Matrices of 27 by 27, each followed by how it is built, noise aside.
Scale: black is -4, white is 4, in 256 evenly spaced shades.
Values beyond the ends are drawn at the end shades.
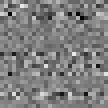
uneven rows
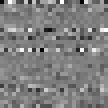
uneven rows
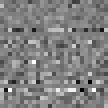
uneven rows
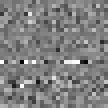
uneven rows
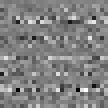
uneven rows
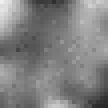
smooth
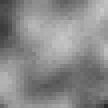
smooth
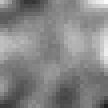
smooth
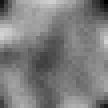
smooth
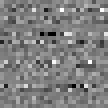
uneven rows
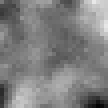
smooth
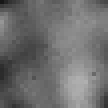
smooth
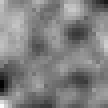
smooth
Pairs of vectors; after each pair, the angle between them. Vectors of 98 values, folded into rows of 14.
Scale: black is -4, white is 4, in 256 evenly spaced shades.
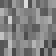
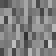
partly aligned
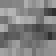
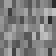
partly opposed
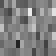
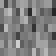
nearly opposite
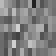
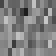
partly opposed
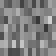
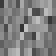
partly opposed
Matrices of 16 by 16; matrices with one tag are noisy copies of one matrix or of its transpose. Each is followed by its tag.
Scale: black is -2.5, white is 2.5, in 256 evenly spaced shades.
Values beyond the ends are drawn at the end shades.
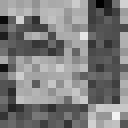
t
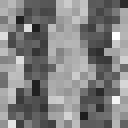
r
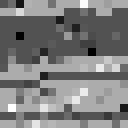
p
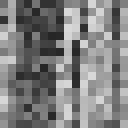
p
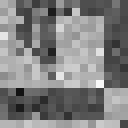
t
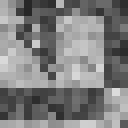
t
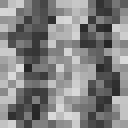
r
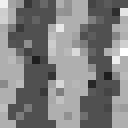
r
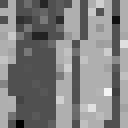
p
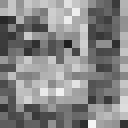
t
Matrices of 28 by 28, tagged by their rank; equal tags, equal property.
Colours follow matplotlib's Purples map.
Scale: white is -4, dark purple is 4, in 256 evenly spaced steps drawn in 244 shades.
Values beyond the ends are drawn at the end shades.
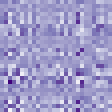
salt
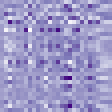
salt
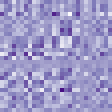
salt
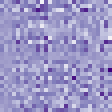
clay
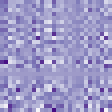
salt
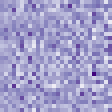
clay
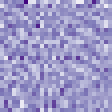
clay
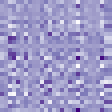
salt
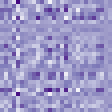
salt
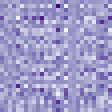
salt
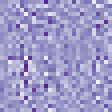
clay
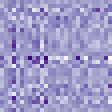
salt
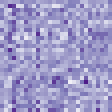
clay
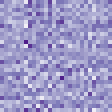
clay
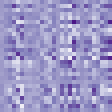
salt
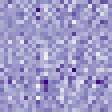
clay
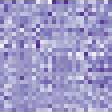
clay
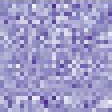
clay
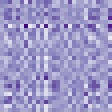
salt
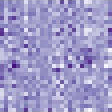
clay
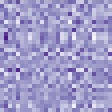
salt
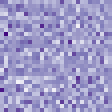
clay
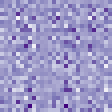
clay
